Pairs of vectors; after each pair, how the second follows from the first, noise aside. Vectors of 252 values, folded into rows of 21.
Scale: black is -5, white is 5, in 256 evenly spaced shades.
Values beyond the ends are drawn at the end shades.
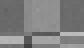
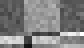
scaled up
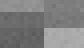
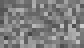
shuffled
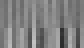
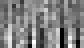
scaled up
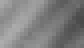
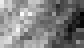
scaled up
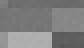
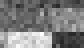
scaled up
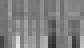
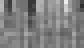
reversed
